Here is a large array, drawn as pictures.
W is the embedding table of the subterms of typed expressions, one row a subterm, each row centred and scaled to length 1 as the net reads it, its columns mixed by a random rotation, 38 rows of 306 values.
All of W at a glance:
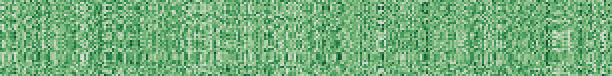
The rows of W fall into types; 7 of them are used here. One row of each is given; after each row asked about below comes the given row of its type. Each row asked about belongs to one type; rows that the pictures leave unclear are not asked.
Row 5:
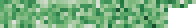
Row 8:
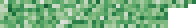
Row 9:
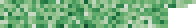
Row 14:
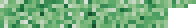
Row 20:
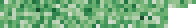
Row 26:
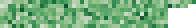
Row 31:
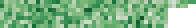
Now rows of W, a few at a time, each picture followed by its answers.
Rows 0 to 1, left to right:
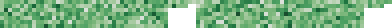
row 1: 14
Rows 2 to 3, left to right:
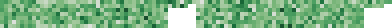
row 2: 5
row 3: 9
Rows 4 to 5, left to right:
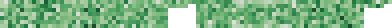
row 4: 9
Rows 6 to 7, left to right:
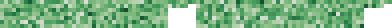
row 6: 14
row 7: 26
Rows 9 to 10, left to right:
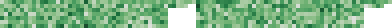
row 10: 20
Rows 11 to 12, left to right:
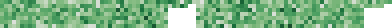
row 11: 5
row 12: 9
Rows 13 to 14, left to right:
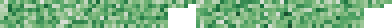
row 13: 8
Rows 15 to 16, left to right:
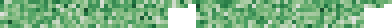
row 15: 20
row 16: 20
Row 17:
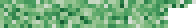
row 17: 5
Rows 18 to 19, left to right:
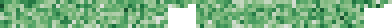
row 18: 20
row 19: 5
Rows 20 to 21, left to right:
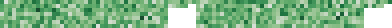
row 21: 26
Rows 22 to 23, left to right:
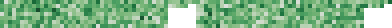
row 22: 20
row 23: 8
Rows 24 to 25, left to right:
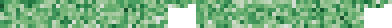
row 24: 20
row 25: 5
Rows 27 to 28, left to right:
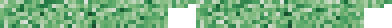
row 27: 14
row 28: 14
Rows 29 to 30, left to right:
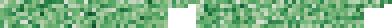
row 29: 14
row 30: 8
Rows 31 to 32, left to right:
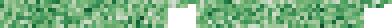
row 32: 5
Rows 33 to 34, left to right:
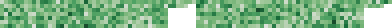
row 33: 9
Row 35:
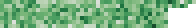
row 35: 5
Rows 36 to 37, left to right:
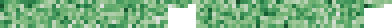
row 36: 20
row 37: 26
